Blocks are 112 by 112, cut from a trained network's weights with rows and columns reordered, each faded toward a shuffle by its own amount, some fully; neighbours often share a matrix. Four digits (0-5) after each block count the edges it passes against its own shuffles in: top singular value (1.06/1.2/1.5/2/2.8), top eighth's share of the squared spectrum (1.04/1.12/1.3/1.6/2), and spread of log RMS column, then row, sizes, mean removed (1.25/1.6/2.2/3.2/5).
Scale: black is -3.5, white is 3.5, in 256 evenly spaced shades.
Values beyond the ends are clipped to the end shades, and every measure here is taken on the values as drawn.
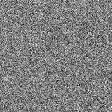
3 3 1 0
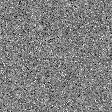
0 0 0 0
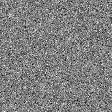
0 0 0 0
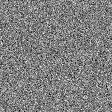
0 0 0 0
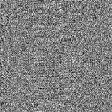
4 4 2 2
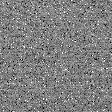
1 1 1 0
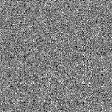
3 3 2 1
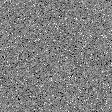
0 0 0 0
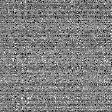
4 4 3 2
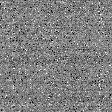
2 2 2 0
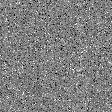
0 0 0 0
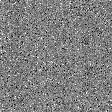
1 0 0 0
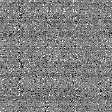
3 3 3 1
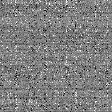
3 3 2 1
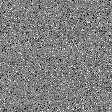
1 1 0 0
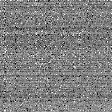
3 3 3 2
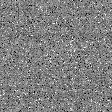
1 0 0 0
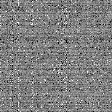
3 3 3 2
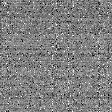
3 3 2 1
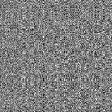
4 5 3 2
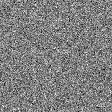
2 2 0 0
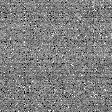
3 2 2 0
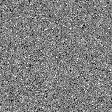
1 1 0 0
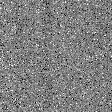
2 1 0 0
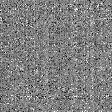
3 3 0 2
